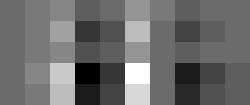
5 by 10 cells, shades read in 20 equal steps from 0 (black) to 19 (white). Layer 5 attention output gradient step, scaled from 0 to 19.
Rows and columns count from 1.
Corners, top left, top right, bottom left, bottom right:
8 8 8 7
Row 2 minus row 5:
0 0 -2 2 1 -2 0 2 1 1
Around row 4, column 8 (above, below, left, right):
7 3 8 5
